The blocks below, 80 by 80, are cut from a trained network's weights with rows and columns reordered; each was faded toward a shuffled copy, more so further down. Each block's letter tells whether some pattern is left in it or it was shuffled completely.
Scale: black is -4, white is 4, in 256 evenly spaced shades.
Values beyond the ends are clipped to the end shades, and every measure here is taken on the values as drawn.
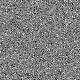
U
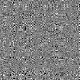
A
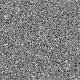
U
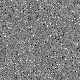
U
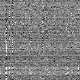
A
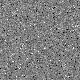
U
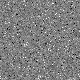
U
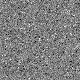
U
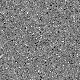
U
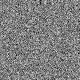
U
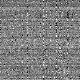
A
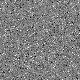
U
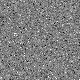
U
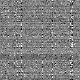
A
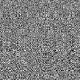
A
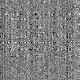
A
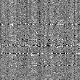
A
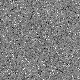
U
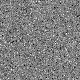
U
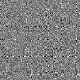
A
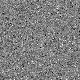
U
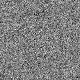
U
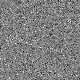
U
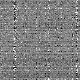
A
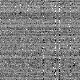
A
